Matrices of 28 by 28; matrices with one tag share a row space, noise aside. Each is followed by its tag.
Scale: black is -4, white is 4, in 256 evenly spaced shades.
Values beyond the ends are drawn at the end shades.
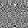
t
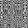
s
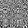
s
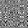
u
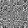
s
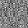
u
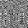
u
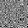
u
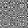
u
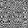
s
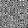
u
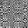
s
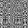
s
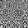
s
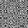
u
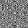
t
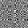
t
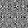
t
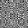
u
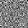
u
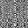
t
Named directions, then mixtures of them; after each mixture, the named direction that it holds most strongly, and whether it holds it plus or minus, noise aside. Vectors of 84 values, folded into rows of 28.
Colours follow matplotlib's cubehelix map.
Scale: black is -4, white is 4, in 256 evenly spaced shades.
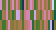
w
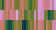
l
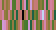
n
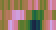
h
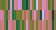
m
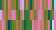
w, minus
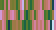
w, minus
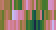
h, plus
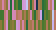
m, minus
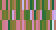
w, minus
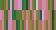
m, plus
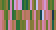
m, plus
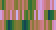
l, plus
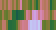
h, minus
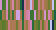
w, plus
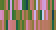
m, plus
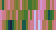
l, plus
